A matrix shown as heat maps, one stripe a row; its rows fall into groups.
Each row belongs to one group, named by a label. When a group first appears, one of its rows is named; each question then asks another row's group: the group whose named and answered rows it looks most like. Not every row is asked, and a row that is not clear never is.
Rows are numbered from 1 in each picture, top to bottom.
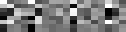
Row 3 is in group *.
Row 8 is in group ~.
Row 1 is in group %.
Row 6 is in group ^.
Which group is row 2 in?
^
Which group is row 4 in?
*
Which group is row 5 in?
~
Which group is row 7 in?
~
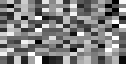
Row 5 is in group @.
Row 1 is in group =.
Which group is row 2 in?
*
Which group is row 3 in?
=
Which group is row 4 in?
*
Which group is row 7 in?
=
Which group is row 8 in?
~
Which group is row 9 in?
^
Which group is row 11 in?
%
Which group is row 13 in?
^
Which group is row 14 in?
%
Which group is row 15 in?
@
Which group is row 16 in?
@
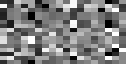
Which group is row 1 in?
*
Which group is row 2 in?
%
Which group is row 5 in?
~
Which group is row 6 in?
*
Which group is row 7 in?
*
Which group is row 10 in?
%
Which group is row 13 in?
=
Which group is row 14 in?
*
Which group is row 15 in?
^
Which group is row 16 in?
~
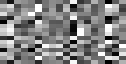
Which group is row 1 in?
*
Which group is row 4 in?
%
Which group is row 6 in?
~
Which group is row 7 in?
^
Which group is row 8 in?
^
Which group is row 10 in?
*
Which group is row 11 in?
^
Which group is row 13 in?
~
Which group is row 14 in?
=
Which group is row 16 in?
*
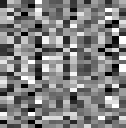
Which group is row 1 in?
~
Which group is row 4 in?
@
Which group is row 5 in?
^
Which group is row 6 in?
=
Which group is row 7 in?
*
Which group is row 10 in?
=
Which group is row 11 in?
=
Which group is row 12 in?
*
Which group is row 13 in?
@
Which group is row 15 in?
=
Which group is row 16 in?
%
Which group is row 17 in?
=
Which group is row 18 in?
=
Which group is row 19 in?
*
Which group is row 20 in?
%
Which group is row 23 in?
*
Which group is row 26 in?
^
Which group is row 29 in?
%
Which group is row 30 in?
=
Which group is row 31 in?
~
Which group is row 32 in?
%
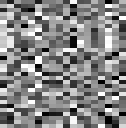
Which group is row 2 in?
^
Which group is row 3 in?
~
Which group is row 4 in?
^
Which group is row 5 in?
=
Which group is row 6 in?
%
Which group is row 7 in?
@
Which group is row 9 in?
%
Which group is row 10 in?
^
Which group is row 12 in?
^
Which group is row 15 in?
~
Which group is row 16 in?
^
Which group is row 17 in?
%
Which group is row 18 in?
%
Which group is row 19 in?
@
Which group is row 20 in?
=
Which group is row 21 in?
@
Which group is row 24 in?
=
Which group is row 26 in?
%
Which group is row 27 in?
*
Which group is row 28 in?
^
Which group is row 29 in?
@
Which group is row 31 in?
*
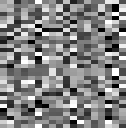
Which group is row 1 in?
^
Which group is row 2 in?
=
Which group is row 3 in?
=
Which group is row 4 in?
@
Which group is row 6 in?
^
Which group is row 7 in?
%
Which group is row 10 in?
*
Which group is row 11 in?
~
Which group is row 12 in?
=
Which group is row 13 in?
*
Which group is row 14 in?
^
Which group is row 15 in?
=
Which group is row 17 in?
*
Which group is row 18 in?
@
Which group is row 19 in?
@
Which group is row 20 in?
=
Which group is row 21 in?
%
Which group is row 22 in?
=
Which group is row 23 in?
^
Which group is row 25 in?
%
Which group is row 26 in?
*
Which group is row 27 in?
%
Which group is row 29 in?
~
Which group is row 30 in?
*
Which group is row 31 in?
^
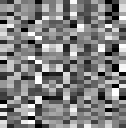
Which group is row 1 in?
*
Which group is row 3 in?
=
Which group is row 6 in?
~
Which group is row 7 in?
^
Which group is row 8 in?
@
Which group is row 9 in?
%
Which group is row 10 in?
^
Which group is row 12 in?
=
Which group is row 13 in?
=
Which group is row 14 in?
*
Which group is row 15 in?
%
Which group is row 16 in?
~
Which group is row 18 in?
=
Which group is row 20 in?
~
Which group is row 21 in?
^
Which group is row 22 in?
=
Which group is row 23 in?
@
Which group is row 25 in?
@
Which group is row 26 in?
~
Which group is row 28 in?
*
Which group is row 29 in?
%
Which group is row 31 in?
%
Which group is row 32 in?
%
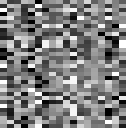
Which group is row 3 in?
%
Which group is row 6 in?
~
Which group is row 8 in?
~
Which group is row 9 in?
@
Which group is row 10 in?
*
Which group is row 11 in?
=
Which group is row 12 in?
=
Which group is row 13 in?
~
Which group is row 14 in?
*
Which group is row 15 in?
~
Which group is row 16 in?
@
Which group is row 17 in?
%
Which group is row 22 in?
%
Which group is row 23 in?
%
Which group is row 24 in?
@
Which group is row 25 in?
=
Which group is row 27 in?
%
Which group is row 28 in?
*
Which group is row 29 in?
*
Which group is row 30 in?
@
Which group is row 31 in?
^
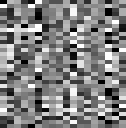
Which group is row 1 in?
~
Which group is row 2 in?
%
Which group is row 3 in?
*
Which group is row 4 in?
*
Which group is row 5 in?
%
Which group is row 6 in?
@
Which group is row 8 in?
^
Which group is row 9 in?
*
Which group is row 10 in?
@
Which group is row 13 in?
=
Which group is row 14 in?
^
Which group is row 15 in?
^
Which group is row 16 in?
@
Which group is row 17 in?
^
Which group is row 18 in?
^
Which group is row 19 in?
*
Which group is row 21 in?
@
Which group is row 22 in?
%
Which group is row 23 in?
*
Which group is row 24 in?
*
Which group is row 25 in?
=
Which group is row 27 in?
=
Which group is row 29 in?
=
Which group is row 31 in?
*
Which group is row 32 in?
~
